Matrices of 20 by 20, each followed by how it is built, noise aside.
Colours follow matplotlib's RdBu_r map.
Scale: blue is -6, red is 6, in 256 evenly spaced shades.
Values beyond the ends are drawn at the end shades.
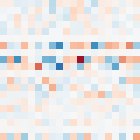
uneven rows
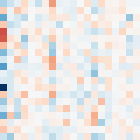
uneven columns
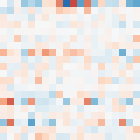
uneven rows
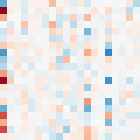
uneven columns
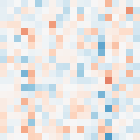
uneven columns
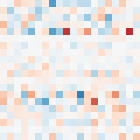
uneven rows
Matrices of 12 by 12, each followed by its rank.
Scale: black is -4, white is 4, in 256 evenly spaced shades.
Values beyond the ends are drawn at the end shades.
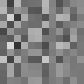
two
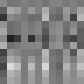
two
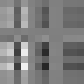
one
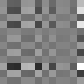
one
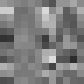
two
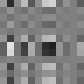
one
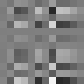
one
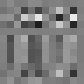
two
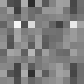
two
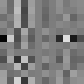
two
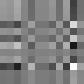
one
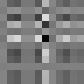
one
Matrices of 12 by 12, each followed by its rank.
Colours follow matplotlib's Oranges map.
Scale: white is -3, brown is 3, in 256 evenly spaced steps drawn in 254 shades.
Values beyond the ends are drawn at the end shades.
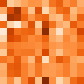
two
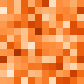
full rank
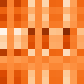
one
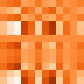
one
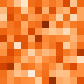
full rank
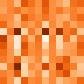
two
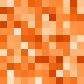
full rank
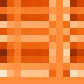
one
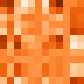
two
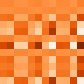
one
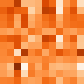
two
